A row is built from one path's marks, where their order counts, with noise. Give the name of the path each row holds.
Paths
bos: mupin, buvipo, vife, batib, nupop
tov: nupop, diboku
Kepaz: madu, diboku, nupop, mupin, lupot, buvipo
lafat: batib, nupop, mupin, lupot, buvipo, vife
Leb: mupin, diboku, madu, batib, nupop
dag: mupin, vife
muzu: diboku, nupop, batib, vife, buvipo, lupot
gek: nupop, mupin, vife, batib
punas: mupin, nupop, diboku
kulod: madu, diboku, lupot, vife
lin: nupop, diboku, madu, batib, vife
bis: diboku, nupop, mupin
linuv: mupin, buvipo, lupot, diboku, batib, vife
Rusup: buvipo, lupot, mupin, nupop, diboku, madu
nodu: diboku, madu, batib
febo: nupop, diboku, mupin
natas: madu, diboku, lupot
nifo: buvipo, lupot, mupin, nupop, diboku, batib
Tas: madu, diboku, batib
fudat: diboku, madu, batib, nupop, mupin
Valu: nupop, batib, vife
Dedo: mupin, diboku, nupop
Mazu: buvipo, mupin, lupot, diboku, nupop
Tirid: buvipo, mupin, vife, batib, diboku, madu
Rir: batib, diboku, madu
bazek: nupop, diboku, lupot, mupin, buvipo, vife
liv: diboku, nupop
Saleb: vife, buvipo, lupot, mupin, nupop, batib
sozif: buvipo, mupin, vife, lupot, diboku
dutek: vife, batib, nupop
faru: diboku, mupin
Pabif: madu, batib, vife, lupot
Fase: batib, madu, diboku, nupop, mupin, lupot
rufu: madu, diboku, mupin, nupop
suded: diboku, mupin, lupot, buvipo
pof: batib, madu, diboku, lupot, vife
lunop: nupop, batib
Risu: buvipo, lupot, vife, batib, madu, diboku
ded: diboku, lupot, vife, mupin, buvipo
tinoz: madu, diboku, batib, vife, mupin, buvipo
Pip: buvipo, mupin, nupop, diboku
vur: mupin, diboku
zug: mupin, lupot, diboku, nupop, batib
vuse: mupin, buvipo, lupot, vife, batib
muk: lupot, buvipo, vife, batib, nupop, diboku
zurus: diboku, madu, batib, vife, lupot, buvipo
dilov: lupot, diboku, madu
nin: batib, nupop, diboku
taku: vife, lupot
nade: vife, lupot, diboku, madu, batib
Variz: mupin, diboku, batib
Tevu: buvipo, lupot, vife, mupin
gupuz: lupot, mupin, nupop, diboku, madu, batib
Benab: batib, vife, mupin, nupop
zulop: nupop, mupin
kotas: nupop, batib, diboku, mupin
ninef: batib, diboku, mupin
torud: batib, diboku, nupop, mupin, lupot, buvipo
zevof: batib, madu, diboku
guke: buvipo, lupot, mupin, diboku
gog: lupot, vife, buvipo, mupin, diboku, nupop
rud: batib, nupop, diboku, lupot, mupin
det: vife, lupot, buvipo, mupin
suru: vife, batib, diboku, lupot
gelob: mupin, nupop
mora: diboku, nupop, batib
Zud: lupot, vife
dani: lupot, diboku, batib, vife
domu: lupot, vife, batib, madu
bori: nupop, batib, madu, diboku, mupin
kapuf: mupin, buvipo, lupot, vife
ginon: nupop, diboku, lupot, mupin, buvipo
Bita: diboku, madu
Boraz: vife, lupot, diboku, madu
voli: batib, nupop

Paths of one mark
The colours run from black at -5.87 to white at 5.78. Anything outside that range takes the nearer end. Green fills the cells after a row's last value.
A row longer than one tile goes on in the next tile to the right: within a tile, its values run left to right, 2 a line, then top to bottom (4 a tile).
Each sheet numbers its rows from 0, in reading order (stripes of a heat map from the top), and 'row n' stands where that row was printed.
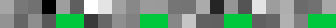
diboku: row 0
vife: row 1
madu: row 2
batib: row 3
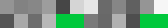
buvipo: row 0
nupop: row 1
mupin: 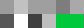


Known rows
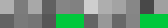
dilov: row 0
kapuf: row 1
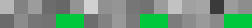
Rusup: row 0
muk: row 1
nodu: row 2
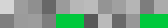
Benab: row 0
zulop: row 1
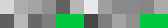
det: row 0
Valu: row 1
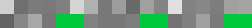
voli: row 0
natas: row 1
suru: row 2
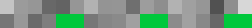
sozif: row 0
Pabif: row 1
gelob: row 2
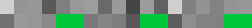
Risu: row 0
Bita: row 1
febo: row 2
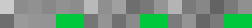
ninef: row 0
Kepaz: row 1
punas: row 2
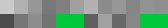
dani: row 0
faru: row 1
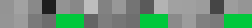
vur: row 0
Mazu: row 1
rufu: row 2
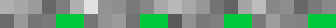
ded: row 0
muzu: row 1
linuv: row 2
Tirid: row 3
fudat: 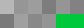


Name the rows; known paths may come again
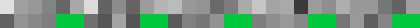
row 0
lafat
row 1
liv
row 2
gek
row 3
nodu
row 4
suded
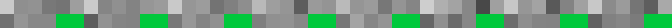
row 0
torud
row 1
febo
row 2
zurus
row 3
Fase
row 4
fudat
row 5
kapuf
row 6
gupuz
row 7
nifo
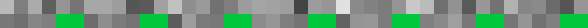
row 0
Tas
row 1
guke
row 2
domu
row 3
rufu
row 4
dutek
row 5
Rir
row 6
Pip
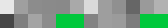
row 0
Valu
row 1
Benab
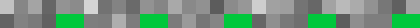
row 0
Boraz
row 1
nin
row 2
Leb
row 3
bazek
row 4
linuv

